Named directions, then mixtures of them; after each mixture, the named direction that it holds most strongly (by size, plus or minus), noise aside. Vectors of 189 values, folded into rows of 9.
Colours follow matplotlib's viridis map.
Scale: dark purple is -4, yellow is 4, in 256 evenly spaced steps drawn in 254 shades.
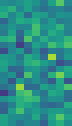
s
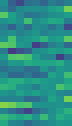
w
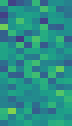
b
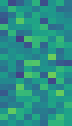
b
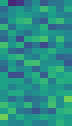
b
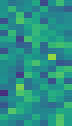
s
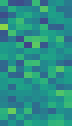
b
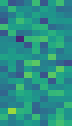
b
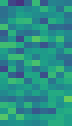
b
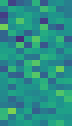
b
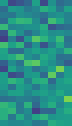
b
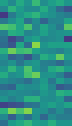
w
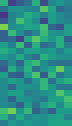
b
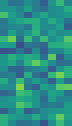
s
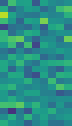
b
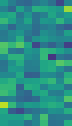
s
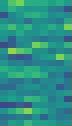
w
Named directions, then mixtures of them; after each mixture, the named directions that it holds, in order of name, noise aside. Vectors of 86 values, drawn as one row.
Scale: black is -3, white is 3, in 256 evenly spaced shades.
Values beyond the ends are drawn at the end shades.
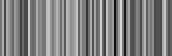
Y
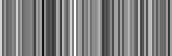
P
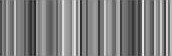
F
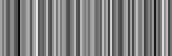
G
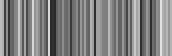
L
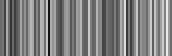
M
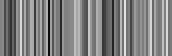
M, P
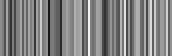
M, P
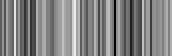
F, Y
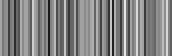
G, M, Y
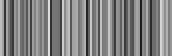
F, L, Y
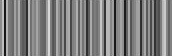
L, Y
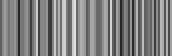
F, G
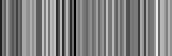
M, P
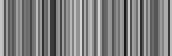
L, P, Y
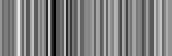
G, L, Y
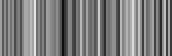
F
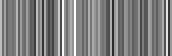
F, G, P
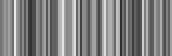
F, M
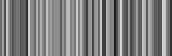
M, Y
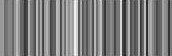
P, Y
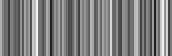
G, L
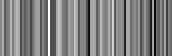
L, M, Y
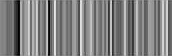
G, M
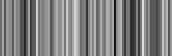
F, Y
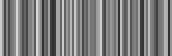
L, P, Y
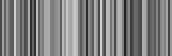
F, Y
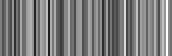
M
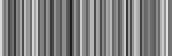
G, L, M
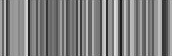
M, Y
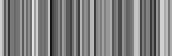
G, L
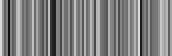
L, P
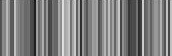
F
